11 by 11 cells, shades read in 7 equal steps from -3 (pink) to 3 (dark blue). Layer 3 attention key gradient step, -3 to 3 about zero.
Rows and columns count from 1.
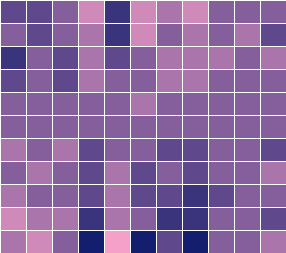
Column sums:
-1 -2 0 3 -1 0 2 4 0 -1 0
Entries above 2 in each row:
0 0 0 0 0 0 0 0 0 0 3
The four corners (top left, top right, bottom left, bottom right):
1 0 -1 -1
